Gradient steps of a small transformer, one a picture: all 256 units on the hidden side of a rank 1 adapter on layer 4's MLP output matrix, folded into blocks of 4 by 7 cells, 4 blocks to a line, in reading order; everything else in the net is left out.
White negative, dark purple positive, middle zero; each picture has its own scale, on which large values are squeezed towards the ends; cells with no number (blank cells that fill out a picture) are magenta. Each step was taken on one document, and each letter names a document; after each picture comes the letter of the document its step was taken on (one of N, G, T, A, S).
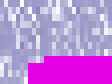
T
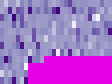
T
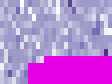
T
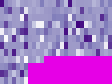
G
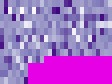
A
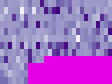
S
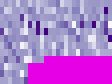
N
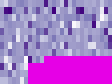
A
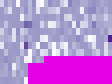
N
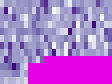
A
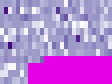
G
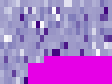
G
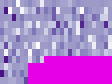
S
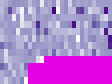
S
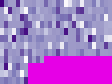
G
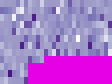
S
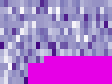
A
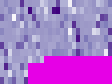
T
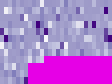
G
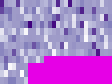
G
